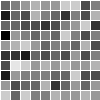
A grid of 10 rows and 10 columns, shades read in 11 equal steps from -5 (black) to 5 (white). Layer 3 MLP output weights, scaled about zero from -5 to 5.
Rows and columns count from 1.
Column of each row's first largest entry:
7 4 9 7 3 8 2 8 5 1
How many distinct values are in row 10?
5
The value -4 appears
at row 2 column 1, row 6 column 3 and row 8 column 1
